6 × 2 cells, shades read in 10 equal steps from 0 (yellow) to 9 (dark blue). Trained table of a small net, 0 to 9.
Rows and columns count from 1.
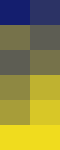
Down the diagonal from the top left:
9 6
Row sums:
17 11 11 6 4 0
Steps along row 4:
down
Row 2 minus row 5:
2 5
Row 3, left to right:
6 5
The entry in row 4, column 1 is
4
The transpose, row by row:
9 5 6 4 3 0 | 8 6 5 2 1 0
